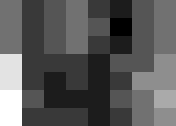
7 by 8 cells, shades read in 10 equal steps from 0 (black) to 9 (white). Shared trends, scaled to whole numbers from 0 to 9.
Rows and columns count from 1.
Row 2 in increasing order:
0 2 3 3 3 4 4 4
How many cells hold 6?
1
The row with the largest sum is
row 6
